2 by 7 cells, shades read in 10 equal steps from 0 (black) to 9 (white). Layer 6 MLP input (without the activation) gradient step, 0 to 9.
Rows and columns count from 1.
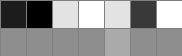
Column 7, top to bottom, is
9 5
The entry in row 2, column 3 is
5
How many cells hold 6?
1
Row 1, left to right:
1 0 8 9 8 2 9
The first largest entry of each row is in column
4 5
